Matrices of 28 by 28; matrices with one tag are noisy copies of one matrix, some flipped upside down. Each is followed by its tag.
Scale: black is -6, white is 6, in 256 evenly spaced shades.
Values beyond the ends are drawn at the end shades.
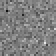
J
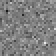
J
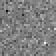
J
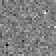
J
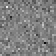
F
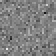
F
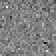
F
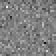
F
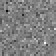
J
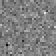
J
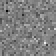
J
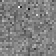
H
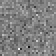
H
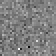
H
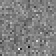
H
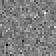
J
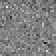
F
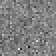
H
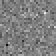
J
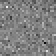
F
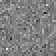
F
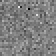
H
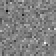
J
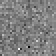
H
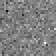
J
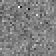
H
